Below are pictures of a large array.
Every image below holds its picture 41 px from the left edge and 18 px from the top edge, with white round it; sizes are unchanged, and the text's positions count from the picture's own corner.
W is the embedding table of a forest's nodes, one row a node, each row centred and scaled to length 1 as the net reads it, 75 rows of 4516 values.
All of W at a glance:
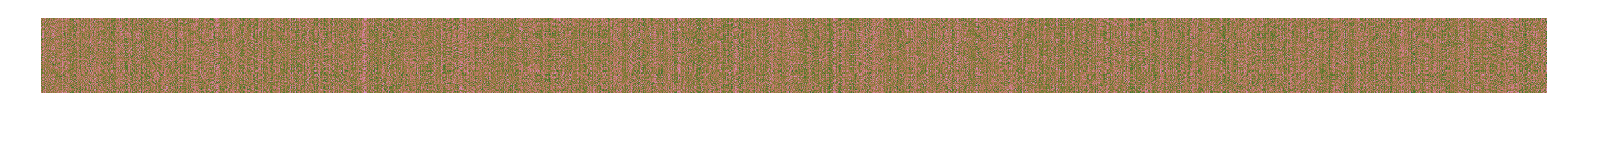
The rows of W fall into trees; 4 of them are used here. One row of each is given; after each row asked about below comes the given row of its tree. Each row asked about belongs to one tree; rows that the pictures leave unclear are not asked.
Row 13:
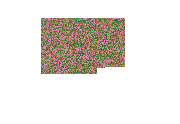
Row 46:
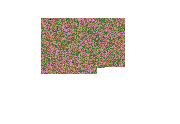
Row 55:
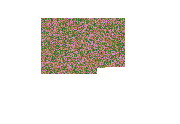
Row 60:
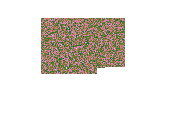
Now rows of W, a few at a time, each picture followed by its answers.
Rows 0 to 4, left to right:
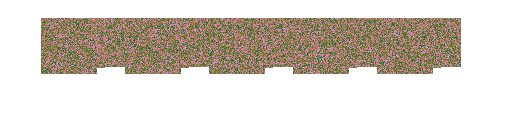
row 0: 55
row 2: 55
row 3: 13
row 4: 60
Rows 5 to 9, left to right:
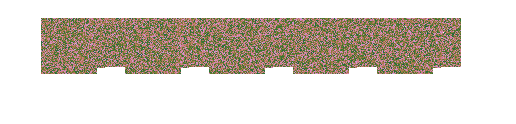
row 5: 55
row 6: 55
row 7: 55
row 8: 13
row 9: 60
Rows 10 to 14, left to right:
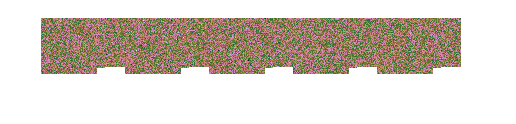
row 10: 55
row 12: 46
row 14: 60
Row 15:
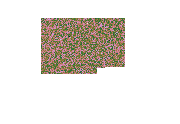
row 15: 13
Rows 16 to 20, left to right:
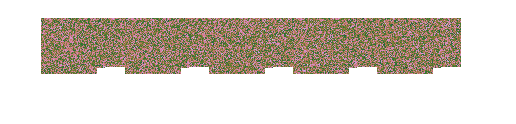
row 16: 13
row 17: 13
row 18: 60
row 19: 13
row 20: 60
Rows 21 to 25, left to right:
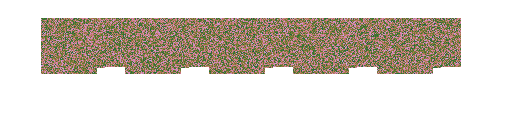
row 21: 55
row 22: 60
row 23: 55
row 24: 55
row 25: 46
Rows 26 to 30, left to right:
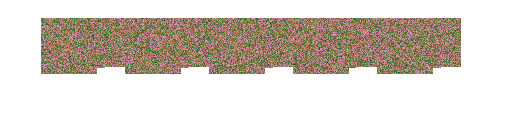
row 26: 13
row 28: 13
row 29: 46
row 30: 60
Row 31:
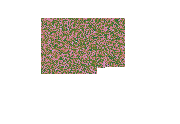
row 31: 13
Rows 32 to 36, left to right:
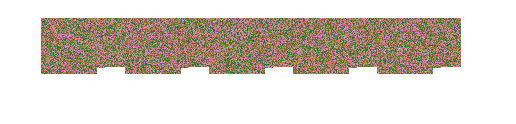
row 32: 55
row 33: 46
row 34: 60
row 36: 46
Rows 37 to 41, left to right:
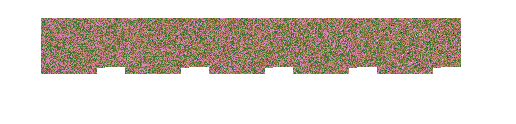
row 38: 13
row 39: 55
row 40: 60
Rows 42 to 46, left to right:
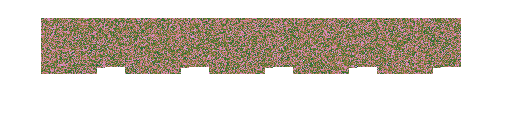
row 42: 13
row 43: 55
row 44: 60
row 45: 60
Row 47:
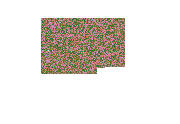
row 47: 55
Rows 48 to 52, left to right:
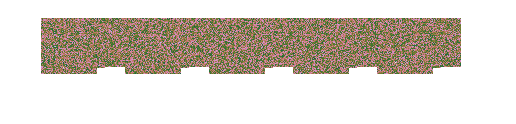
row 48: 46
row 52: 46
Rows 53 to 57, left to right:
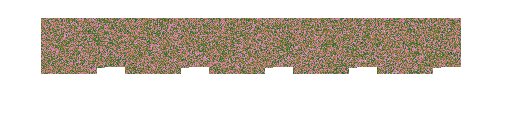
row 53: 46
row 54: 55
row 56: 13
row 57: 13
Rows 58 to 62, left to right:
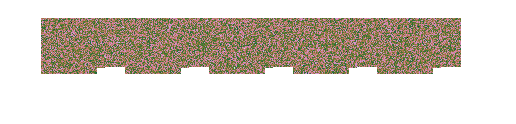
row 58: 60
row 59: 55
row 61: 13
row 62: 55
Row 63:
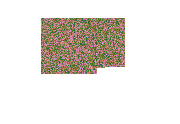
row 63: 13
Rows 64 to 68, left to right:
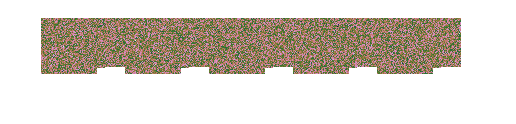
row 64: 60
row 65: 46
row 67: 13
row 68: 55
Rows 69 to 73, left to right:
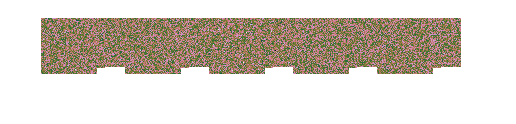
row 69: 55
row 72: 46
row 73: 55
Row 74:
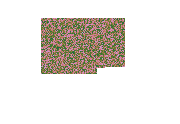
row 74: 55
